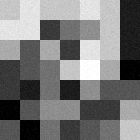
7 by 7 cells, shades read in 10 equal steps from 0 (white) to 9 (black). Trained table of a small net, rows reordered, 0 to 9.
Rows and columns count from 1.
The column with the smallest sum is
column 5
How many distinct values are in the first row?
3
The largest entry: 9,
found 3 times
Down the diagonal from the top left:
2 1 3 2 4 7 2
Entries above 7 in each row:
1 1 1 1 2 1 1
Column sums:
35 37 31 35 23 27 44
